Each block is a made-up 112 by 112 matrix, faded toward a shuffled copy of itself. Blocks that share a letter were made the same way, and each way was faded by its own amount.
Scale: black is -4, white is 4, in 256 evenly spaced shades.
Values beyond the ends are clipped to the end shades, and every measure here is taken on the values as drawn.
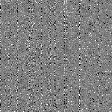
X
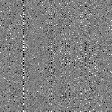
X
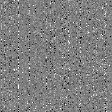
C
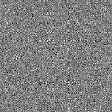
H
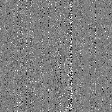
C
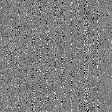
C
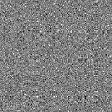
H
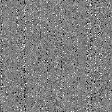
C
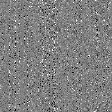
C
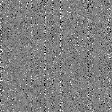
C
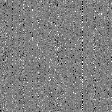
C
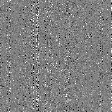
C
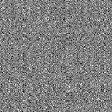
H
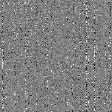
C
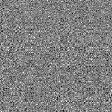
H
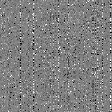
X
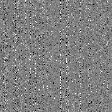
C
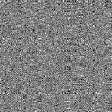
H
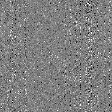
C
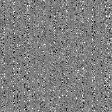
C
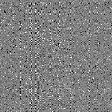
X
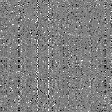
X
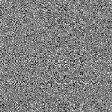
H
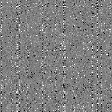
X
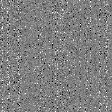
C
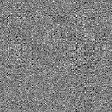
H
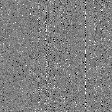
C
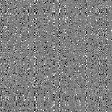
X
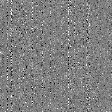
C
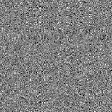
H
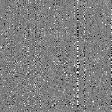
X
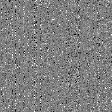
C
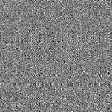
H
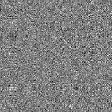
H
